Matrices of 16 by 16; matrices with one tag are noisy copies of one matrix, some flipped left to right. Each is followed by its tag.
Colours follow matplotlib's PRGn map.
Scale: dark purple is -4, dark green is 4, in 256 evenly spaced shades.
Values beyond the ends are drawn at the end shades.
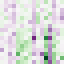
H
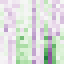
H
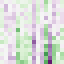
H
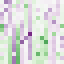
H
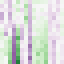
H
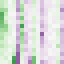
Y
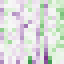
Y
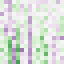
H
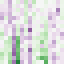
H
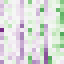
Y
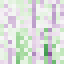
H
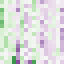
Y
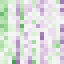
Y
